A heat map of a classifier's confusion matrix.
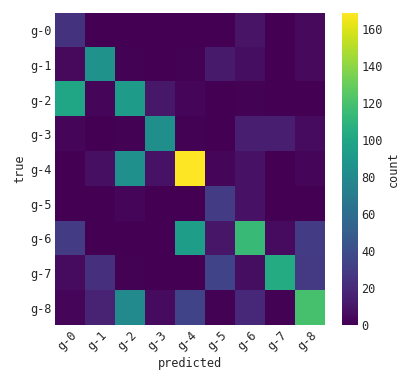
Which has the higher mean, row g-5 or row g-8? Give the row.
g-8
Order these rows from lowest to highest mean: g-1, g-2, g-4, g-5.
g-5, g-1, g-2, g-4
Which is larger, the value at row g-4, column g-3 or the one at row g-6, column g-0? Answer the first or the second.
the second
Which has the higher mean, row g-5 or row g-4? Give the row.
g-4
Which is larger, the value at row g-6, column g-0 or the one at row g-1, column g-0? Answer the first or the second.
the first
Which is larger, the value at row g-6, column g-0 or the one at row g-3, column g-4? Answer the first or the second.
the first
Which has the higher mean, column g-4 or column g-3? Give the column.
g-4
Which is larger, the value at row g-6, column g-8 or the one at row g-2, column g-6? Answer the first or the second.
the first
